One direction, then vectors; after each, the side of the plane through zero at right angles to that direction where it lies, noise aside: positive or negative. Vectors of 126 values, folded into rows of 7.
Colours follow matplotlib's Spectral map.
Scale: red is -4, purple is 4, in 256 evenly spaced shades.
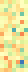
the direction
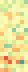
positive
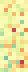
negative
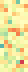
negative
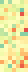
negative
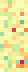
negative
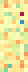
negative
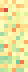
negative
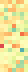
positive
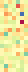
positive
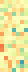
positive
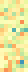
positive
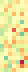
negative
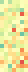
negative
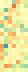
positive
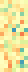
positive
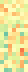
negative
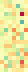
negative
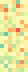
negative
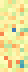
positive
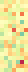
negative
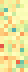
positive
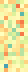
positive
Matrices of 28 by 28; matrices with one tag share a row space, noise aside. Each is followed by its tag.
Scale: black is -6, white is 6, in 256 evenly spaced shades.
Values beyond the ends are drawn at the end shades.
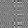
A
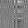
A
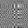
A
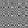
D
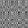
D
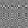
D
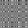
D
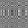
D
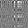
A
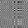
A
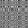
D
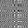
A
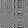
A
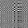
A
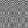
D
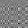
D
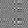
A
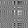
A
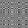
D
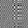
A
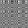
D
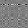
D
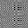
A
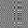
A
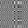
A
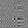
A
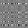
D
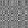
D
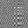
A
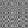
D
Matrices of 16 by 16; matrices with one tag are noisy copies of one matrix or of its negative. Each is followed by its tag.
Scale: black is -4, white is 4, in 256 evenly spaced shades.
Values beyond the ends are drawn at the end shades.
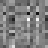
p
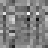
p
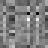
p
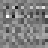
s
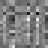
p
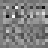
s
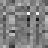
p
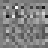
s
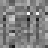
p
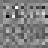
s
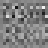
s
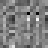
p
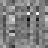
p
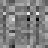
p
